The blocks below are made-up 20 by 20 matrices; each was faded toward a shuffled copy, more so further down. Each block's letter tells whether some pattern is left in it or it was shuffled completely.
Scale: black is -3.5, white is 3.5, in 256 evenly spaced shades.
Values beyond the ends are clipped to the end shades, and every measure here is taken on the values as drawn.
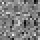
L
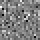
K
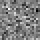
L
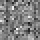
L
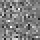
L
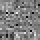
L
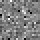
L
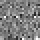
L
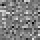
L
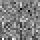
L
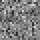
K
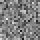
K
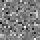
K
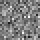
K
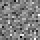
K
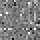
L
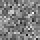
K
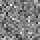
K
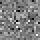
L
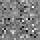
L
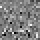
L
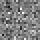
L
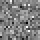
L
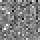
L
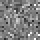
L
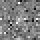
L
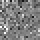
L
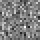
L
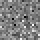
K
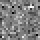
L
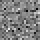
L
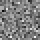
K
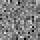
K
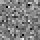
K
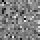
K
